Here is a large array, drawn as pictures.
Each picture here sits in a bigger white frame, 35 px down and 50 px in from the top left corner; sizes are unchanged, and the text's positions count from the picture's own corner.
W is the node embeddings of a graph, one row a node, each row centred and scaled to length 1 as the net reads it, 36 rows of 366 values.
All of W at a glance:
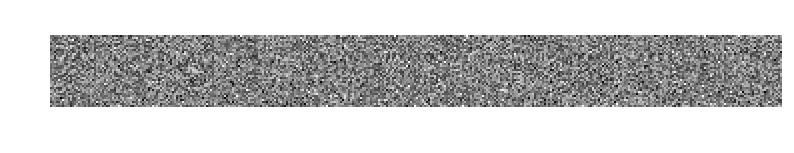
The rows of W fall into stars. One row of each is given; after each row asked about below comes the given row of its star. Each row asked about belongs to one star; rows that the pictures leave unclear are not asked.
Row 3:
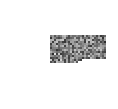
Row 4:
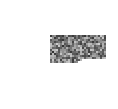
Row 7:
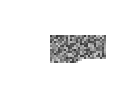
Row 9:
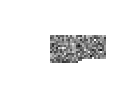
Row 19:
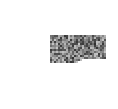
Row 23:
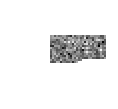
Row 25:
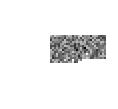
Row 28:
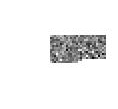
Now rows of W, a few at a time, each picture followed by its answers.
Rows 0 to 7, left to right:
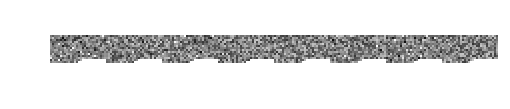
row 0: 4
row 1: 9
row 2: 19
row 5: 28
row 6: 3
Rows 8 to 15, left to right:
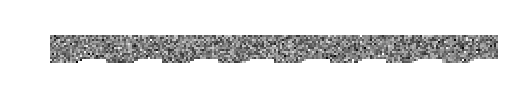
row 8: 3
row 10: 23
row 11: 28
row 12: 19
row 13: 25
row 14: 19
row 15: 7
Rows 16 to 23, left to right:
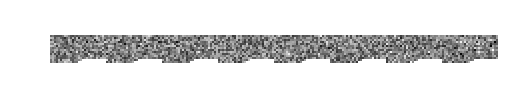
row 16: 4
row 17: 3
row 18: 23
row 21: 9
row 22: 19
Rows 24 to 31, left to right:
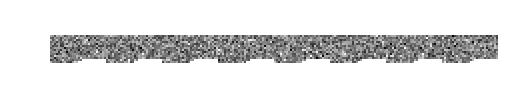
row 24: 28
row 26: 7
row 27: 23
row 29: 4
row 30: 25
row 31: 4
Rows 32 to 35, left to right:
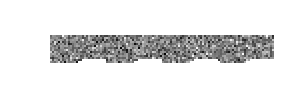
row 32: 3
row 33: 4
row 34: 3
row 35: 7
